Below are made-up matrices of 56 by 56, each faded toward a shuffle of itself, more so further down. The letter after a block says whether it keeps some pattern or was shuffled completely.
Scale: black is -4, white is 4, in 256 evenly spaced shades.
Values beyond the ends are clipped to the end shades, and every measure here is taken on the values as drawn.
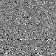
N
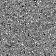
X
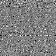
N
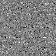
N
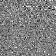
N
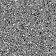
X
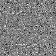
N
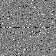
N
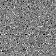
N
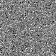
X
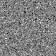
X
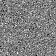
X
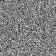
X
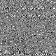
N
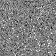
X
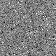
X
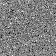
X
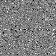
N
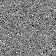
X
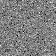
X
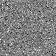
X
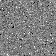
X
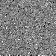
N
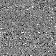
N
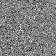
X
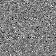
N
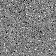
X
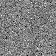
X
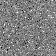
X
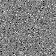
X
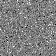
X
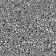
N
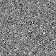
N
